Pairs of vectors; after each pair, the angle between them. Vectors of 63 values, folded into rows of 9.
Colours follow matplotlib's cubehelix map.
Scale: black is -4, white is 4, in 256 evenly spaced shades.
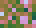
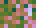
orthogonal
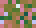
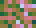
partly opposed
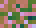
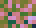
nearly opposite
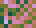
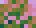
partly aligned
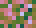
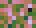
nearly parallel
